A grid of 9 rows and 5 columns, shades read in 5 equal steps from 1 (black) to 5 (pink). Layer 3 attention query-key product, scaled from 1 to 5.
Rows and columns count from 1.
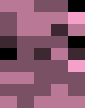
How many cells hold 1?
3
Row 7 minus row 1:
0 0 0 0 2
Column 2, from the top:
4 4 4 3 3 3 4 3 3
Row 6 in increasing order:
3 3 3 3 5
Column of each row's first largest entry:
1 5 2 2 4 5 1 4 1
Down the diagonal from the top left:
4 4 4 3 2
